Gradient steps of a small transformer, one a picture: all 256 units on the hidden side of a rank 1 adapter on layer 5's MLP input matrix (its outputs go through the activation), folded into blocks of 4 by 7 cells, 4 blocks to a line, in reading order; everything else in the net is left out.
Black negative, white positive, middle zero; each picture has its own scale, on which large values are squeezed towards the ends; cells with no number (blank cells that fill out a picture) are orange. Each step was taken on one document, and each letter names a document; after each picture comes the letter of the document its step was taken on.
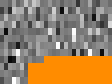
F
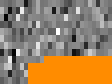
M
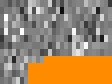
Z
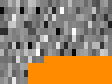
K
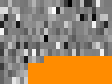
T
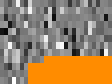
M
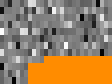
T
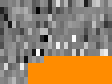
T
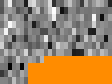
Z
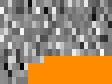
Z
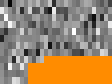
Z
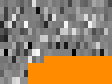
K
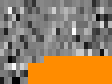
F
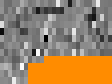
T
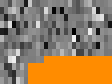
F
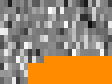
T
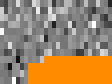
Z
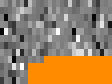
F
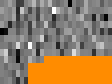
K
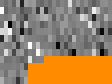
K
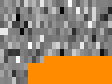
K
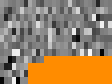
F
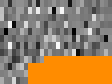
M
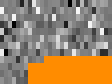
K
